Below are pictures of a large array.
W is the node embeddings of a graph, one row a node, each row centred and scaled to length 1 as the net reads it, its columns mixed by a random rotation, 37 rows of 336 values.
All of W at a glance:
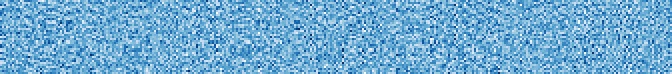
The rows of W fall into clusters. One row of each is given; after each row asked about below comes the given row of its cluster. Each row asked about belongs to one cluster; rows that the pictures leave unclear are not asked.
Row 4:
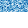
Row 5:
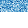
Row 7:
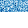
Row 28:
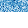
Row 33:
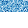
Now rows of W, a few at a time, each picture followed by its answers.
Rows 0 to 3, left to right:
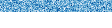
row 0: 28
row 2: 7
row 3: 28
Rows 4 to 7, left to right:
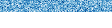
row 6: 33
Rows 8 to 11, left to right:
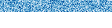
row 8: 28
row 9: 4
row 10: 33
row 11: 33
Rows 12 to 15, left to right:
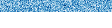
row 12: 5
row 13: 7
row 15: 5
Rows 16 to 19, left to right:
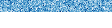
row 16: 4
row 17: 7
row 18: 28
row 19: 7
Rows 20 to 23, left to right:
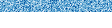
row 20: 4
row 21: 4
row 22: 7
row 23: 33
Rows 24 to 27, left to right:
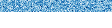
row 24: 28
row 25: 28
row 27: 5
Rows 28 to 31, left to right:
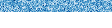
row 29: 7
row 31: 28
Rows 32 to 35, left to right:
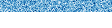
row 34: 5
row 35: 4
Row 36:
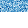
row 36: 5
